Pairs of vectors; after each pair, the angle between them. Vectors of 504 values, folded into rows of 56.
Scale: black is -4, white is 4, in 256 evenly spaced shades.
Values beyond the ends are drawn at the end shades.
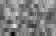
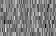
orthogonal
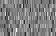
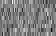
partly aligned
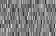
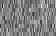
partly aligned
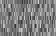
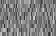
partly opposed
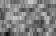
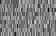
orthogonal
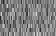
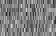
orthogonal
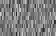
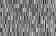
orthogonal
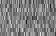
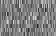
partly opposed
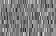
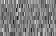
partly aligned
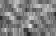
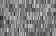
partly aligned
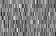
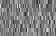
partly aligned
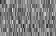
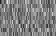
nearly parallel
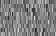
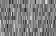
partly aligned
